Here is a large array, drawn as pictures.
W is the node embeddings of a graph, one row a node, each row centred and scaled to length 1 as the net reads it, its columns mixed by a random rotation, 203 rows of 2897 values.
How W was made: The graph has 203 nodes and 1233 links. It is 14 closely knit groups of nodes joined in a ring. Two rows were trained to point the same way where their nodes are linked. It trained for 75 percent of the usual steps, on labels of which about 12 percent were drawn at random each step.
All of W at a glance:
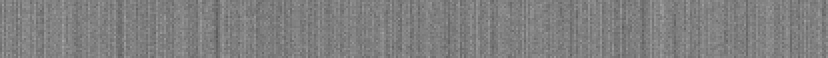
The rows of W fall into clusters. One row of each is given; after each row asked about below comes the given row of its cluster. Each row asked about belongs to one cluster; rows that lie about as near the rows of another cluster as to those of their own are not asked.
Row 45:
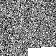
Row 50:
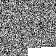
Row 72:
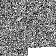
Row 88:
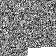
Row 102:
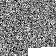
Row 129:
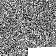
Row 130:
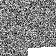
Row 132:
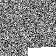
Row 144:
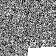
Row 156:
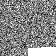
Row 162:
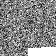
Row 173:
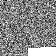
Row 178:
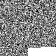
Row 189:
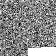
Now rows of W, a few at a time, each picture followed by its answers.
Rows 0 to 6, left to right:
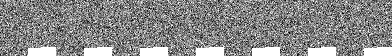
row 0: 102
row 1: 162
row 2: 173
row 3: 129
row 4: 130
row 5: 45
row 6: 88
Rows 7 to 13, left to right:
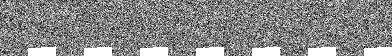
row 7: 50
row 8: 144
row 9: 178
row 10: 130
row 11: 130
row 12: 72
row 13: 130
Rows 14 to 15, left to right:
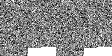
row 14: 102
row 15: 102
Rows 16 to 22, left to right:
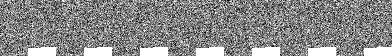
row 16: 173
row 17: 102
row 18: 72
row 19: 162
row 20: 50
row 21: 173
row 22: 132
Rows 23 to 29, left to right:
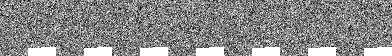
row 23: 156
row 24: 130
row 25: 72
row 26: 162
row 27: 144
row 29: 72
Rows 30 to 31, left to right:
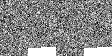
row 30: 50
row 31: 50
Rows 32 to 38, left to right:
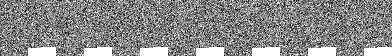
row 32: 72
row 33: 45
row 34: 178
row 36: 189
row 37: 173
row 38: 156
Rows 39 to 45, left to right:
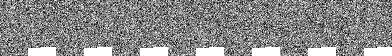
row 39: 173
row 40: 50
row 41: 45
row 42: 173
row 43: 50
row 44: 162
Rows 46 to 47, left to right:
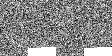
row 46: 129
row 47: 173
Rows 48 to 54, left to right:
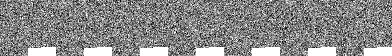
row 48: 102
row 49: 178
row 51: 88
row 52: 129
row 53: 178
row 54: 45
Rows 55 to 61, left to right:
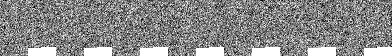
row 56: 132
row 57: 88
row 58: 45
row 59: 144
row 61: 45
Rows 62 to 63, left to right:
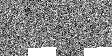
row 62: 144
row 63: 189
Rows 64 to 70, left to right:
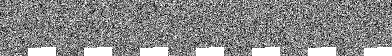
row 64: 162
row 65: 189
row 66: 72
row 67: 132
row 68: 162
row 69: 129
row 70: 50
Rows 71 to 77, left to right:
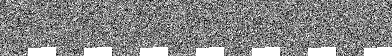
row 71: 102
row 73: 144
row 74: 173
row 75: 88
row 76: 178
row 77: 189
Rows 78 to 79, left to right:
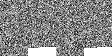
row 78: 173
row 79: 156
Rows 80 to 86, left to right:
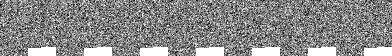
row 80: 162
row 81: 178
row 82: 178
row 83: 50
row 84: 88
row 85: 144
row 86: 132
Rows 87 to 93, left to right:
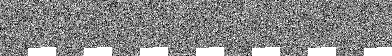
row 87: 178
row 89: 102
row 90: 173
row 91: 162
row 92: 129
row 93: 72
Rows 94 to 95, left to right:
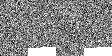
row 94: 102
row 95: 144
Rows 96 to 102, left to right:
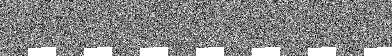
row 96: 162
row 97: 45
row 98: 129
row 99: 72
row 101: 132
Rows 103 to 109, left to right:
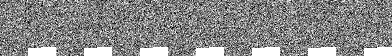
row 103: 72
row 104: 162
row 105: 178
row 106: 88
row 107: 72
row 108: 173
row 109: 162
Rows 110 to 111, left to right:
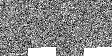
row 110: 173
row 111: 144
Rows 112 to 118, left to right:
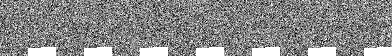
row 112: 45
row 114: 129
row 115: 189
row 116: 156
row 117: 189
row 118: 189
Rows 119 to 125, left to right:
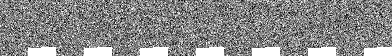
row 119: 132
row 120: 129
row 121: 88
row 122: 45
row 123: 72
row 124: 162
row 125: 50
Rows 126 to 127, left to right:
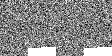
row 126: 50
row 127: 129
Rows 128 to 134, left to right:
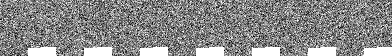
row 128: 189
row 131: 156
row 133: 144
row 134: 88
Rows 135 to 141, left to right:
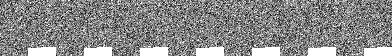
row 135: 72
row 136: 102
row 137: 189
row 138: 156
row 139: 45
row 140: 102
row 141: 173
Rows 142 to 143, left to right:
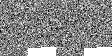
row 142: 88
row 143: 178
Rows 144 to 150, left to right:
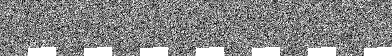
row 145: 162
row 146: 162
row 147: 88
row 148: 129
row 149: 88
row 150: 102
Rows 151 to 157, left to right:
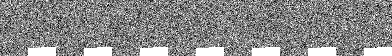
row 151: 129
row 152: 45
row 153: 144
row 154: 50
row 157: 72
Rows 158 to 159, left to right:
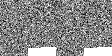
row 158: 173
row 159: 102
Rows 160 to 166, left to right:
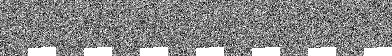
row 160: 130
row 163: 130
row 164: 45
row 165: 173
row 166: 102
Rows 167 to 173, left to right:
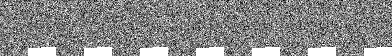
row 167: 156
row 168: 144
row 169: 50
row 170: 162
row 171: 50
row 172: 50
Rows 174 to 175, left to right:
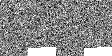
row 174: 88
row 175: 130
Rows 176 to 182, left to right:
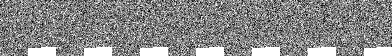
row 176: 162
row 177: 144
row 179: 156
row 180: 129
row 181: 129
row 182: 178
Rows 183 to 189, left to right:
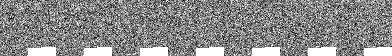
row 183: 88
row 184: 88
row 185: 173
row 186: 45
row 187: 102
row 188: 189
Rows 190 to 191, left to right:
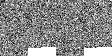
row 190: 102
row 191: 72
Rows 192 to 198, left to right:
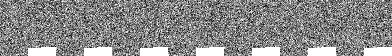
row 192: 173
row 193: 102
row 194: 162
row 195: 129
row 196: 72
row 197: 129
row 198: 129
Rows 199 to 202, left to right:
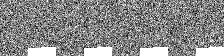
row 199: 129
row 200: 130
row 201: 102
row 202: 144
